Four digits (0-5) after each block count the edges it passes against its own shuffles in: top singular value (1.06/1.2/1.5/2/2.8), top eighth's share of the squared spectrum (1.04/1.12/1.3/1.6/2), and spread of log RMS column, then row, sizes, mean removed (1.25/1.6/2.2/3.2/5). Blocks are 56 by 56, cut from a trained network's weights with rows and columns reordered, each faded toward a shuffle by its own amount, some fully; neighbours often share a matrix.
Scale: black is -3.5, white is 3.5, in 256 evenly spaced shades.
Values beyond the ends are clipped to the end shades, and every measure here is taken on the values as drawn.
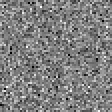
0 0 0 0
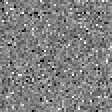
1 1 0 0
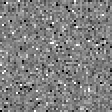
0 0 0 0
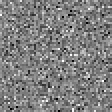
0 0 0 0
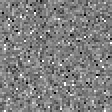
0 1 0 0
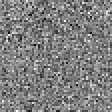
1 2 0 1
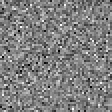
0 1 0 0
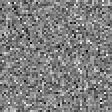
0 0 0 0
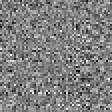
3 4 2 3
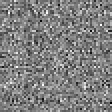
3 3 1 2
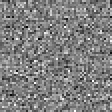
3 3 2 2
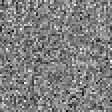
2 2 0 0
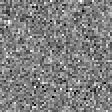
0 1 0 0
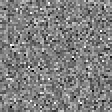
1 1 0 0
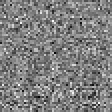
3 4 1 2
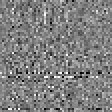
3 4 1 2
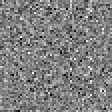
3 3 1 1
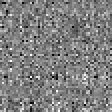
3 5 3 3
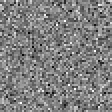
1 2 0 0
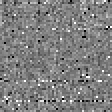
3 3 0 2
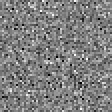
2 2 1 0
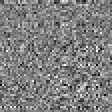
3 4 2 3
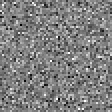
1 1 0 0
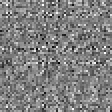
3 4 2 3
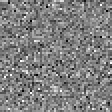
2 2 0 1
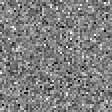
1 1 0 0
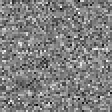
2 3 1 1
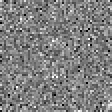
2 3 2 1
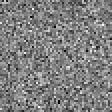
1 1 0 0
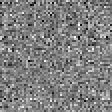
3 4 1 2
